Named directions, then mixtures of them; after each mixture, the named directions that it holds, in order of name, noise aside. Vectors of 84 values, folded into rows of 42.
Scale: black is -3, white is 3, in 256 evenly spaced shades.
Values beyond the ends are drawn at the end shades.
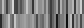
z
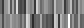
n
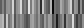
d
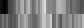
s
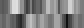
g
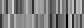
z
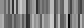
n, z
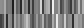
d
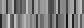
z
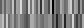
d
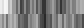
s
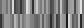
n, z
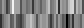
g, z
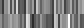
n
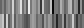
d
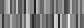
n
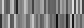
n, z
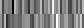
d, z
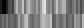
s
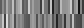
d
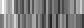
s, z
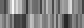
d, g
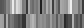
d, g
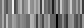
d, z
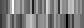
g, z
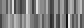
n, z
